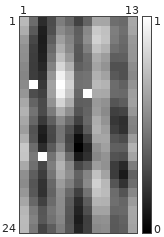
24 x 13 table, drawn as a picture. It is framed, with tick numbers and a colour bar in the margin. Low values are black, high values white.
The ninth with the highest average is the top middle. Stripes running up and down repeat 3 times from left to right. Three lone cells stand out, each far higher than its neighbours. There is no overall slope.
